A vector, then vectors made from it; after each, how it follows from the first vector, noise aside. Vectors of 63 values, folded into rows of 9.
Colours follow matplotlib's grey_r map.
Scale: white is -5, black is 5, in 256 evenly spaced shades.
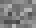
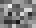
scaled up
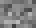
negated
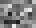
scaled up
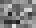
scaled up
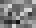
scaled up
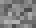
negated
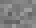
shrunk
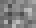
sign-scrambled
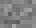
shrunk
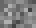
sign-scrambled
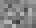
sign-scrambled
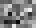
scaled up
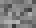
negated
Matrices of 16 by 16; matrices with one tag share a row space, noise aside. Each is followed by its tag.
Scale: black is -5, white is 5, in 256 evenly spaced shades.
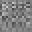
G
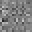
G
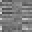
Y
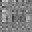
G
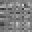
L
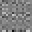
G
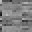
Y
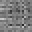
L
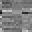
Y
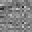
L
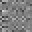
G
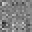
G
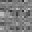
L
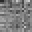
L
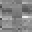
Y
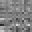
L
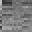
Y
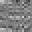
L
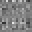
G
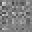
G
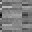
Y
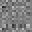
G
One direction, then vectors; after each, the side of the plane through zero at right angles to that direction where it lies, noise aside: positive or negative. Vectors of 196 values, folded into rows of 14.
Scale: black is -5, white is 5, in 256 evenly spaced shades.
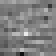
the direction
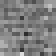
negative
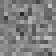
negative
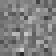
positive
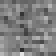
negative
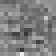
negative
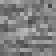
positive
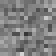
negative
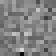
positive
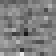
negative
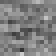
negative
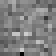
positive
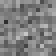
positive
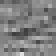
negative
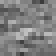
positive
